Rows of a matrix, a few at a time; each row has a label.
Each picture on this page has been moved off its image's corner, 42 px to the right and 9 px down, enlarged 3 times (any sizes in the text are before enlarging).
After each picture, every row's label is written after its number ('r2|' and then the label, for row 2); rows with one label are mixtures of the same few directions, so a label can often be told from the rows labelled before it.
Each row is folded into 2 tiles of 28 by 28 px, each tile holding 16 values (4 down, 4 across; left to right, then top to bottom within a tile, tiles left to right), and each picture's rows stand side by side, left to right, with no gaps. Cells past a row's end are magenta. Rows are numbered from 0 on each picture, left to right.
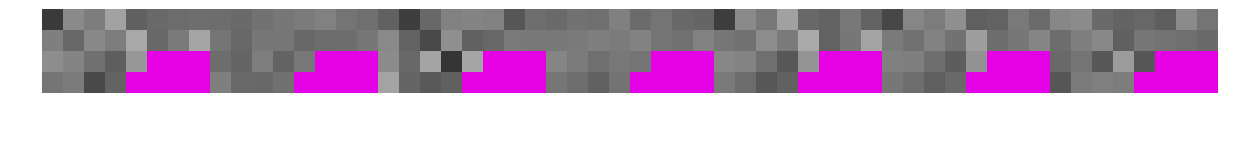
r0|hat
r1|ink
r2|ink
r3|hat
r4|hat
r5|hat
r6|ink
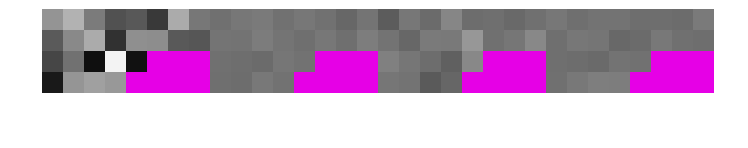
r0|ink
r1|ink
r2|hat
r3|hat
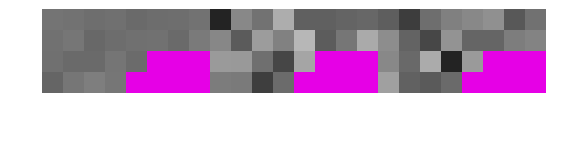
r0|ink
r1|hat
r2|ink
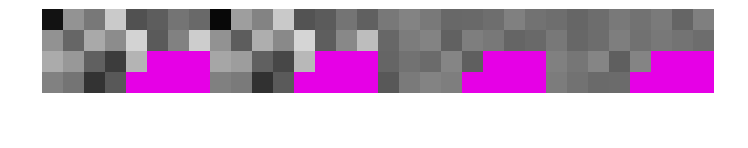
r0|hat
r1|hat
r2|ink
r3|ink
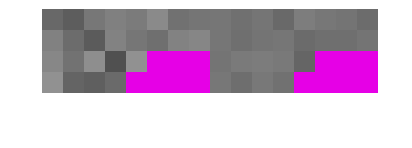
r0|ink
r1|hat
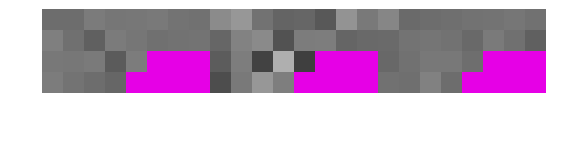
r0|ink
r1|ink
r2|hat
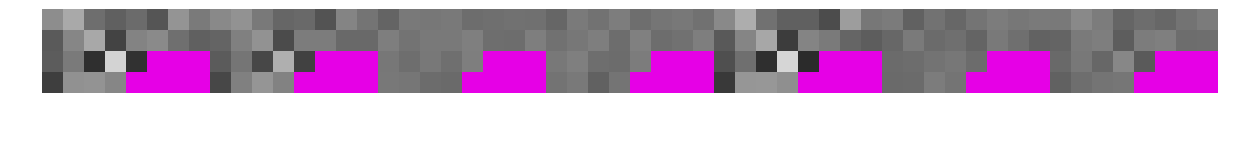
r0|ink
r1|ink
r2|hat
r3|hat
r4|ink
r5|hat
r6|ink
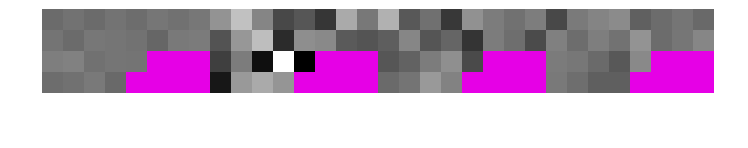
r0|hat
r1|ink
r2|hat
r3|hat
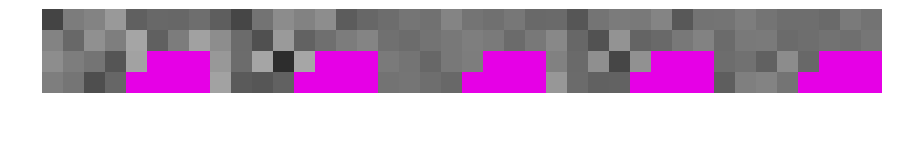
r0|hat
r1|ink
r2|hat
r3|ink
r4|ink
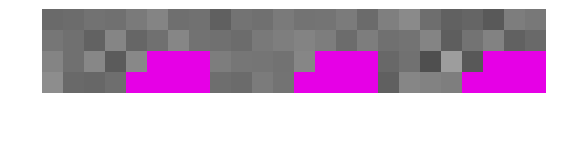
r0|ink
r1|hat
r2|ink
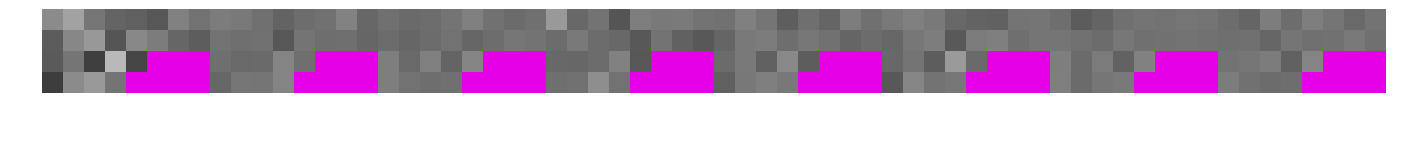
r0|ink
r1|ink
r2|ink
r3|hat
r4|ink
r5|ink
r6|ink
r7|ink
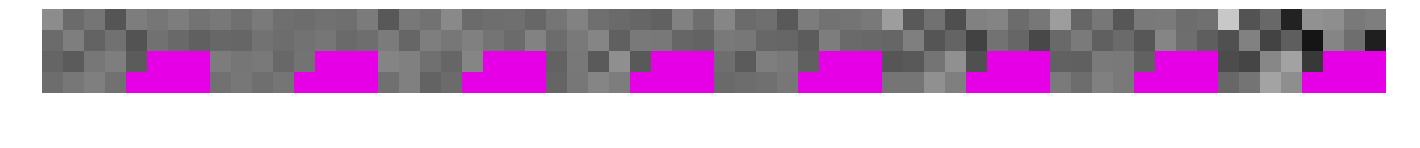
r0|hat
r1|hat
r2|hat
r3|ink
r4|hat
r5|hat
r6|hat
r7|hat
